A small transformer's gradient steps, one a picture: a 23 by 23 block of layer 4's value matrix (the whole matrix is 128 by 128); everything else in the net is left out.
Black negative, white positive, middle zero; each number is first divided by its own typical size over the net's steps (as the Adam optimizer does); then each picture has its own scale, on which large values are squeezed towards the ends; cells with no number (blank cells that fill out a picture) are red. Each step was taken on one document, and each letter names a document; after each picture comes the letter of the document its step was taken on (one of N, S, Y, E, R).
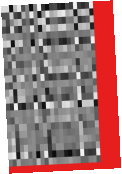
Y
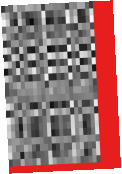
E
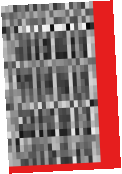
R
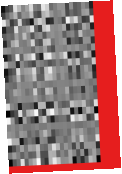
E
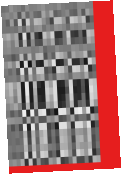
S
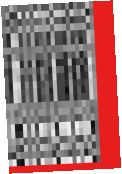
R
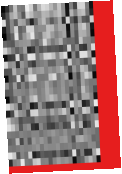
E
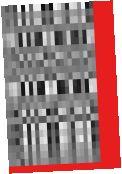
S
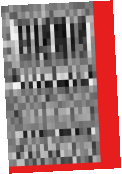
R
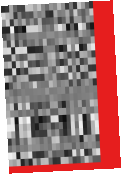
E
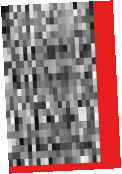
Y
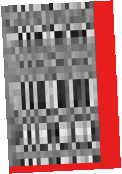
S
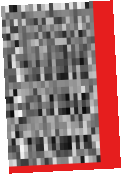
Y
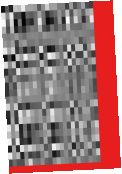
E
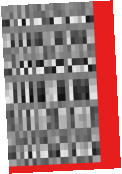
S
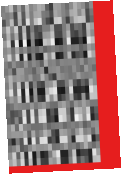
S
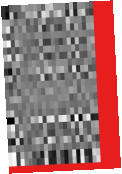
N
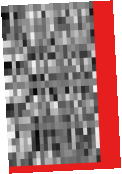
Y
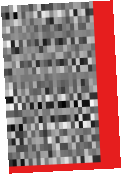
N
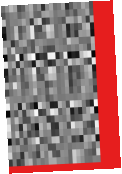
E
